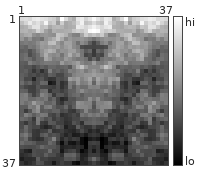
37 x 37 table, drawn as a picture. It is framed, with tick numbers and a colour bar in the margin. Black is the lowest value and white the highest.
Ninth with the lowest average: bottom middle. Odd rows or columns: none. Mirror symmetry: left to right. Slope: up to the top. Stripes: none. Lone odd cells: none. Grain: blotchy.
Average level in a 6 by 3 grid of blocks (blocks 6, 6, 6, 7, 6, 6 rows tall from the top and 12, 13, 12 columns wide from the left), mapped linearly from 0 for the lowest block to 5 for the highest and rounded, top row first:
555 / 333 / 131 / 222 / 101 / 101
